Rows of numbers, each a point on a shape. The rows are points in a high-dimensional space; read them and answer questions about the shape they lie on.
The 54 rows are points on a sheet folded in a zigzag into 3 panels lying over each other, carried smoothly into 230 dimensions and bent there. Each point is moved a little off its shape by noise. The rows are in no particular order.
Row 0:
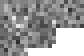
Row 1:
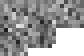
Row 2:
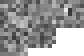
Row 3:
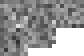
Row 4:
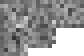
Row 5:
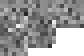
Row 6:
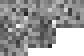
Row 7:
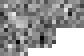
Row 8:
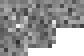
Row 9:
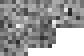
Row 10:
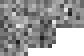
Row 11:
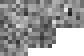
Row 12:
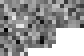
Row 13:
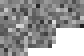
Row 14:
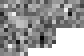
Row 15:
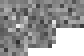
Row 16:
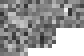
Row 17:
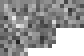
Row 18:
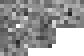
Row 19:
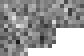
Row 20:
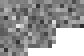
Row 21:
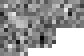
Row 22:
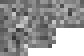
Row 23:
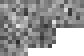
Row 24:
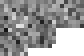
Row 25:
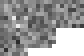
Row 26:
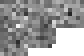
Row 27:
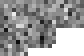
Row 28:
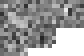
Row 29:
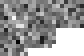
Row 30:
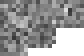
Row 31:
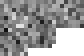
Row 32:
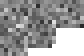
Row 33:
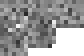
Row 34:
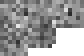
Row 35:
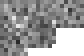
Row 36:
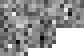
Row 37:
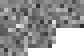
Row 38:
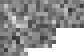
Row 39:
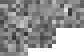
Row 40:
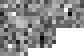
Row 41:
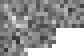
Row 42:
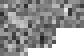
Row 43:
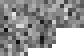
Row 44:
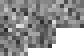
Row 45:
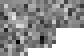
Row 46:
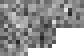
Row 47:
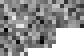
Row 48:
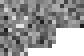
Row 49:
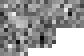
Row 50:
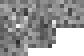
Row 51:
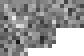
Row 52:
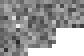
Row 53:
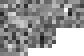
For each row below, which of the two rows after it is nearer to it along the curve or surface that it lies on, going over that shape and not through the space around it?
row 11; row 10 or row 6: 6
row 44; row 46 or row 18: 18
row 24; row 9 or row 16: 9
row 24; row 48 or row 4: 48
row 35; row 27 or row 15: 15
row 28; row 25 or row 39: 39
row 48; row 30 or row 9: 9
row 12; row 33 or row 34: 33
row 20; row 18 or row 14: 18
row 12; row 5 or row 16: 5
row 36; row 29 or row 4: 29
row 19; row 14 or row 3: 14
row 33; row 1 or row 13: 13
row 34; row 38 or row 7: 7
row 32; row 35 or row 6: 6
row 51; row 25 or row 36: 25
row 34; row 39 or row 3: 39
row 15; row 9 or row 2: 9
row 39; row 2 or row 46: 2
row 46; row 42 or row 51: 51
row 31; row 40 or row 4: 40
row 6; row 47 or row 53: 47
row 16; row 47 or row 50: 50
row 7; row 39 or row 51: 51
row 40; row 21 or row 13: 21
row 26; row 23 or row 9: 23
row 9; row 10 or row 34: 10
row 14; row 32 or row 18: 18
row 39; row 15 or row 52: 52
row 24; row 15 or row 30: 15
